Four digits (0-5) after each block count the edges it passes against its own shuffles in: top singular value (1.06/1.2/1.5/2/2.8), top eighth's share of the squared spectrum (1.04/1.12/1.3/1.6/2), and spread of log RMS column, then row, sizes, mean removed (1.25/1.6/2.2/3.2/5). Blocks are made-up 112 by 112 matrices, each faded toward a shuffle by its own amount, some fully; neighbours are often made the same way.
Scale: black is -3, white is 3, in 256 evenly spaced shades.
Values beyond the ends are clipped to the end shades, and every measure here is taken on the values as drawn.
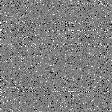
4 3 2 2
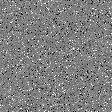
0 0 0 0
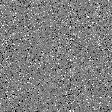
3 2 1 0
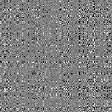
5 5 4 4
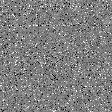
1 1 0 2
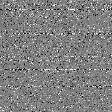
2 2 0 3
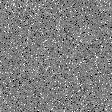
0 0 0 0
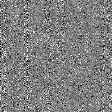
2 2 3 0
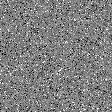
0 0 0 0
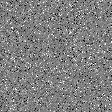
3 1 0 0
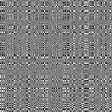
5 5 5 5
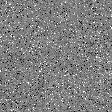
2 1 0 0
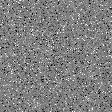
0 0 0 0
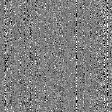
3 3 4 0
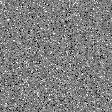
0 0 1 0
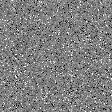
0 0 1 0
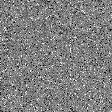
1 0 2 0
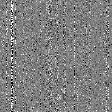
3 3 4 0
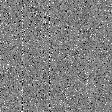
2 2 2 0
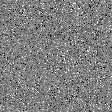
0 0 0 0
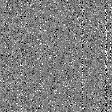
2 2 3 0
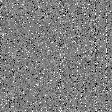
1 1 2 0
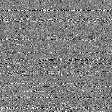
2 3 0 4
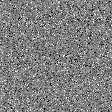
0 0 0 1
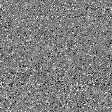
1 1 0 2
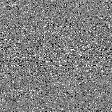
1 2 0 3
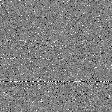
3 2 0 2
